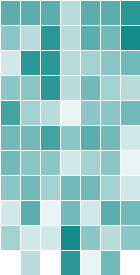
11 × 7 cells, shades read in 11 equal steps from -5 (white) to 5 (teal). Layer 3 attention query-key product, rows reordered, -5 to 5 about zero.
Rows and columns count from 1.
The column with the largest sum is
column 6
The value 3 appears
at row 5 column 1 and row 6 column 3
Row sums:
12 8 3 0 -3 5 -7 -2 -4 -4 -16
